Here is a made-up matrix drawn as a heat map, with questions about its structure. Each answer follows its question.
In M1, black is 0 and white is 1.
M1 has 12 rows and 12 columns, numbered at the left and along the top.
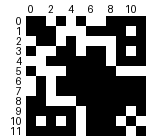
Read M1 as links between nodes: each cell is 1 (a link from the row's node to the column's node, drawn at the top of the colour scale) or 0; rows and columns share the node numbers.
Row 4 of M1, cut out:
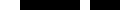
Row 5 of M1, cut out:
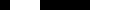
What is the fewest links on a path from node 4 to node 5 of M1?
2
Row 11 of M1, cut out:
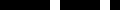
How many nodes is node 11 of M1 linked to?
2
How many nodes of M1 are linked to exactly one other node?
0
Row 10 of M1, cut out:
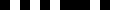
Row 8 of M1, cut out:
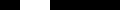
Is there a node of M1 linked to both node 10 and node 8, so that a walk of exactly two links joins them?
yes
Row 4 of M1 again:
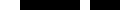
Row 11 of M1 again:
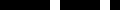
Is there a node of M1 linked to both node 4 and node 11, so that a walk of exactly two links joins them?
no
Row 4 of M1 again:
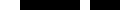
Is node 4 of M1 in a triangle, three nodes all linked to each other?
no
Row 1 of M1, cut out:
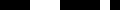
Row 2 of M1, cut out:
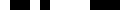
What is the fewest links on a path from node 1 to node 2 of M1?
2
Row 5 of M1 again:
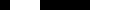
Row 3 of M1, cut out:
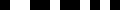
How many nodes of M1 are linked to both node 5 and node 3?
3
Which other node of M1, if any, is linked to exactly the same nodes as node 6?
node 7
